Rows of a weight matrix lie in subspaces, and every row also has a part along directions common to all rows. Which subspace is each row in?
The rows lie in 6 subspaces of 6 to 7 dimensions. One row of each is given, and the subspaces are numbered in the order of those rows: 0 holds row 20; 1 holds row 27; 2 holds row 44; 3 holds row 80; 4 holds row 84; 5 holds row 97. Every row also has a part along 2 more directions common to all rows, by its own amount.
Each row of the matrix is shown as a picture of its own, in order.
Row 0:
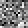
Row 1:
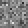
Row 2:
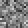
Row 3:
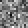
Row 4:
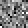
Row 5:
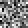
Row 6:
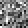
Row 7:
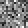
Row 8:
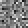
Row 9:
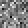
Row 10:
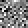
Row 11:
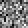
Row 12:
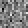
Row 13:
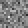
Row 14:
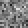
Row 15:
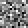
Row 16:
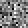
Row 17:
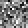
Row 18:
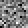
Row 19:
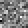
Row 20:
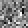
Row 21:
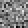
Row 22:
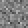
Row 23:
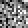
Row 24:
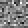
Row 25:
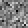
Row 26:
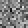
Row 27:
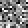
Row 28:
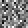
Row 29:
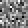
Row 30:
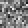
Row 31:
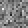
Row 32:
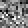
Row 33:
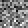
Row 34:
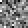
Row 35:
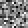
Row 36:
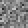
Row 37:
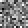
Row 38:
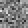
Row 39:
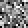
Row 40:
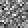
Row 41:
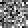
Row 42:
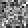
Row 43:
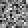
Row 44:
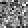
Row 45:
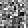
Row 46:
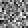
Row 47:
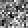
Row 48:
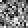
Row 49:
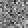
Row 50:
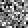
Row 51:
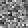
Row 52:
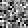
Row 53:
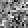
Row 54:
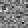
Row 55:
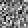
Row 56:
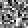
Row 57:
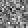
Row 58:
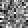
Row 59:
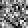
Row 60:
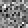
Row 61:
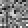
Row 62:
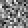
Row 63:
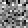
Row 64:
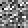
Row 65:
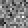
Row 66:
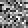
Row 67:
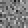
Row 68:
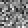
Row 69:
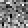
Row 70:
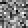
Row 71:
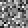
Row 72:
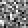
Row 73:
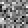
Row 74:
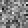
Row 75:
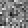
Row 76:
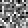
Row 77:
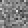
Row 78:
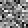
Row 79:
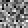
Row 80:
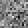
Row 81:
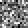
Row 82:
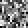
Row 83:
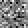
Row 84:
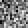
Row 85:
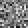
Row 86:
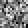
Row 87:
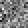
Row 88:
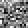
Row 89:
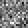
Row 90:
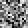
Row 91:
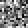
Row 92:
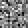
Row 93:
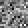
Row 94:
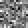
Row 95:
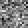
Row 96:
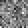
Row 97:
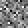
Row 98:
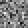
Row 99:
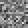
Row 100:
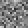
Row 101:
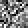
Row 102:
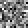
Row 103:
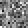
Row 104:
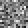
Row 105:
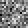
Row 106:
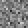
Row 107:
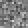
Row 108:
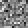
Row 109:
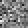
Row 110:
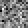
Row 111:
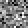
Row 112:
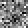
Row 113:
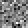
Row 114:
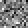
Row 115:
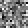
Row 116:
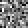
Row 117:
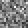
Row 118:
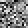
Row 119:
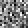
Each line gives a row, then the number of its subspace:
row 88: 4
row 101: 1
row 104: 4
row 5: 0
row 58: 4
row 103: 0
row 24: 3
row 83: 1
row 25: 4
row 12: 0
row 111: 3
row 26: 5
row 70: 5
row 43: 2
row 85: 4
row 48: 2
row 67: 5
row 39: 0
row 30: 3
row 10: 5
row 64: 1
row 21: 4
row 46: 0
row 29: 2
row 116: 0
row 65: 3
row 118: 5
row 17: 3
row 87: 1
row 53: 3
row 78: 1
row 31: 0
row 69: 0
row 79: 4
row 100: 1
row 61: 0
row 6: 0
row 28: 5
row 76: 0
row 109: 1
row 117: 4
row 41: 5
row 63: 2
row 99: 3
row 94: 2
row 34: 2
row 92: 2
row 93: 4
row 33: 4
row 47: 3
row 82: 0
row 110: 1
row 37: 0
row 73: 3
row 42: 2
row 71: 1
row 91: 3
